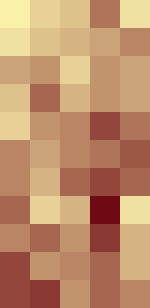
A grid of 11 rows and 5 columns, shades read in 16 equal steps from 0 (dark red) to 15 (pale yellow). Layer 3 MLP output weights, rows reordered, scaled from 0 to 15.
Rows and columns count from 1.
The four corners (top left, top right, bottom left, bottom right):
15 14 4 8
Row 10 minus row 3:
-6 0 -5 -3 1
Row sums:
61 55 51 48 41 38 35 44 37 38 30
